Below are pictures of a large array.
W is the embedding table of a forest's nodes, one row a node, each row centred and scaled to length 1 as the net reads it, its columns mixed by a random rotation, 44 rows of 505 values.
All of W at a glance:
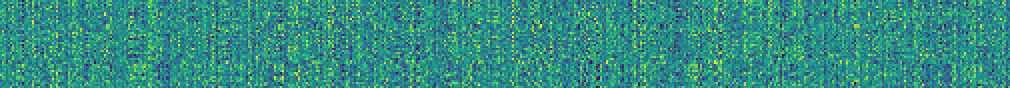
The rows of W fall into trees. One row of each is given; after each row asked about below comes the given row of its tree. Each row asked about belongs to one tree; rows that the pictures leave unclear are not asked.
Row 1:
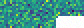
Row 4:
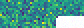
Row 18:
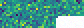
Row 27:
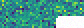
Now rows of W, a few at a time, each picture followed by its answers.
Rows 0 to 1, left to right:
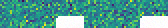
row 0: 18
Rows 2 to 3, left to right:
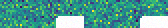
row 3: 18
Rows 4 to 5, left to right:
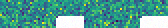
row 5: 18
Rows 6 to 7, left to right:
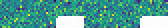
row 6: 27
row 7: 27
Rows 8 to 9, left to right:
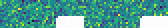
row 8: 18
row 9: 4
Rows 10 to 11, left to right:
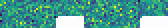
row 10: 18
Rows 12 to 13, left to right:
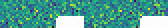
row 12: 1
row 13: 1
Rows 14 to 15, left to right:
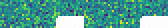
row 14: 1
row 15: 4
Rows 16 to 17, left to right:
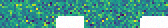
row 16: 18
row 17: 1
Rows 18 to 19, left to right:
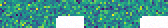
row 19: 27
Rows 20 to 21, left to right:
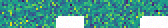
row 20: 18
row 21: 1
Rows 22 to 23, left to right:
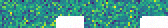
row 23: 18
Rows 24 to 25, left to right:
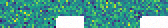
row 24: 27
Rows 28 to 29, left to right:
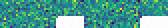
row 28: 27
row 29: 18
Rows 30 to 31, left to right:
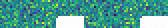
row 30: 4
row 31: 4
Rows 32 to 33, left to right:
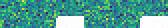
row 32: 1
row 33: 1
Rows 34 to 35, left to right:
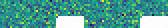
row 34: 1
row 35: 1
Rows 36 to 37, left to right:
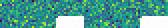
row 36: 18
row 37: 18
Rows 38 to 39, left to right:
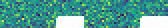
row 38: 1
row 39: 1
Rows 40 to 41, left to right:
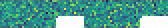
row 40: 1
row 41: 18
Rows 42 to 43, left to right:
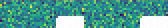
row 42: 18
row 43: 1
